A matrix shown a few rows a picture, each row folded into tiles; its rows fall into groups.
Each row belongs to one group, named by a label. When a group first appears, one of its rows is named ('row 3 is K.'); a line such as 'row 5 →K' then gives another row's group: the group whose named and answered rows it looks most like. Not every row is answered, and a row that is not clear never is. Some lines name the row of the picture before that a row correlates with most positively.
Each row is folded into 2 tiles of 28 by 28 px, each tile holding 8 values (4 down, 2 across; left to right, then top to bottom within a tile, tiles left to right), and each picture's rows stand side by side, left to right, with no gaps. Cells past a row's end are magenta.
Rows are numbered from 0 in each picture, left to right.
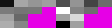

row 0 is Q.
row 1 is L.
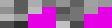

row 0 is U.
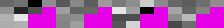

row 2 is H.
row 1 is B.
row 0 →B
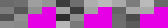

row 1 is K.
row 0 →K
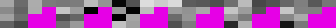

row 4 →L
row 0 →U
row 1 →H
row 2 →K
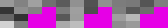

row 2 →B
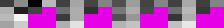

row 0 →B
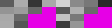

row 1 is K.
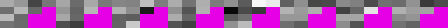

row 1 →U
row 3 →U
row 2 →H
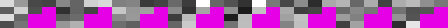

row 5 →B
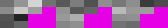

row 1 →B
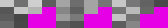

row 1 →U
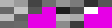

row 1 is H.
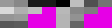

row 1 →Q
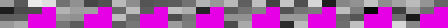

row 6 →H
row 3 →H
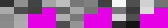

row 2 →U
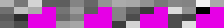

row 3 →H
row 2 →H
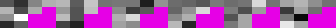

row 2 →B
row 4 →K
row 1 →U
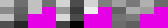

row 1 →U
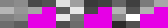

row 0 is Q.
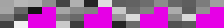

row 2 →L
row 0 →H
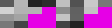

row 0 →Q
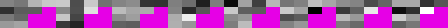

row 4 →B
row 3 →B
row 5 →H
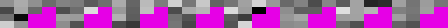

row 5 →B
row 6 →Q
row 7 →U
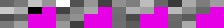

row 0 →H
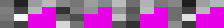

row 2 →U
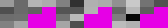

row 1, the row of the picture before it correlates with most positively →3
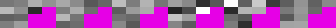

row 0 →H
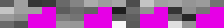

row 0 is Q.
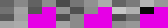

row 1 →K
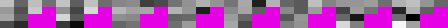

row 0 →U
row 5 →K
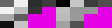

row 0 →L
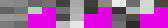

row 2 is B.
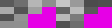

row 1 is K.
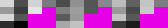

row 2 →U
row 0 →U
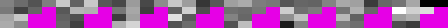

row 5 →L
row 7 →Q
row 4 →H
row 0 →B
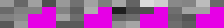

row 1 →U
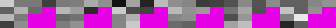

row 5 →L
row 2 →B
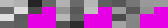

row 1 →U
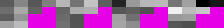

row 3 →Q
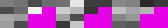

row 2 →Q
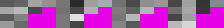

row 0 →H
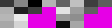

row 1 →L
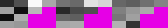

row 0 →K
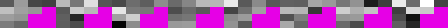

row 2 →L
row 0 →Q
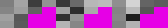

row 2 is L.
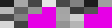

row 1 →B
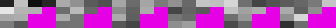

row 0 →Q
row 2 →U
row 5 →L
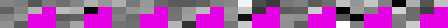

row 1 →H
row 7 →B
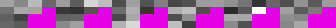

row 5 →B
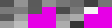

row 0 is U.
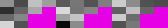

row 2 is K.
